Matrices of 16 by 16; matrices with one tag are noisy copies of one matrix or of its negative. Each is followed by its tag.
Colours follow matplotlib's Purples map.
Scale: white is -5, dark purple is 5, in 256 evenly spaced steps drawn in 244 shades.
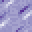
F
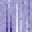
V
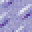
F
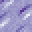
F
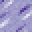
F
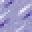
F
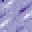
F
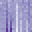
V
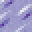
F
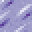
F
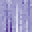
V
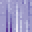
V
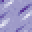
F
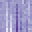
V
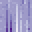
V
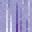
V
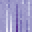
V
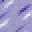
F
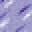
F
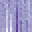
V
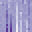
V
